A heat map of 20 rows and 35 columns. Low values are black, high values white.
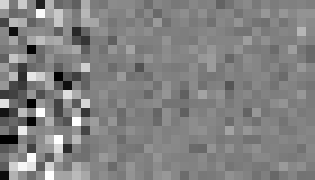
Slope: none. Average level on the scale: 50%. Histogram: heavy tails on both sides. Seam: vertical, 30% of the way across, the right part calmer. Grain: fine. Stripes: none. Mirror symmetry: none.
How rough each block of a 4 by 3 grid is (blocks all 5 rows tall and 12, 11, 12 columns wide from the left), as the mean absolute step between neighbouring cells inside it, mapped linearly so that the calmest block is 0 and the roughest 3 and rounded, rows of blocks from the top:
200
200
300
200
